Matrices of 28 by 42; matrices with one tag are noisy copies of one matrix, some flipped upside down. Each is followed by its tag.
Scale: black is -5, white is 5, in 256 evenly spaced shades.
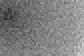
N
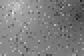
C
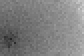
N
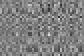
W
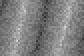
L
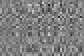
W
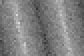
L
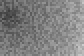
N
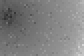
N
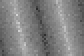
L
